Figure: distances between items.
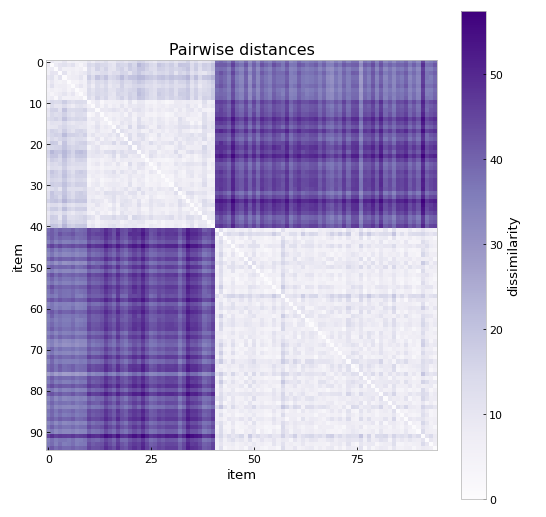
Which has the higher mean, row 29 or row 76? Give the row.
29
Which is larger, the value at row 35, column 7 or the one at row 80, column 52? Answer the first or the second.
the first
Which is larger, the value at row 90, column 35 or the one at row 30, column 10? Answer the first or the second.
the first
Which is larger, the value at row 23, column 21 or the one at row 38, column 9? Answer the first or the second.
the second
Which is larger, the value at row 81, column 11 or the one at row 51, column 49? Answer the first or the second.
the first
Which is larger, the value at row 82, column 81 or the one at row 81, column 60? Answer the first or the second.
the first
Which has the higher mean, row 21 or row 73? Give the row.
21
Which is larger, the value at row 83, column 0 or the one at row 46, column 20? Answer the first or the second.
the second
